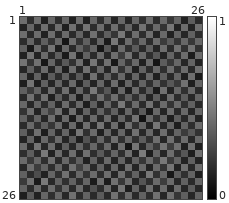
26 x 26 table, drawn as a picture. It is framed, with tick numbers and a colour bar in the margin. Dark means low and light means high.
Grain: checkered. Histogram: two levels. Average level on the scale: 30%. Seam: none. Odd rows or columns: none. Slope: none.
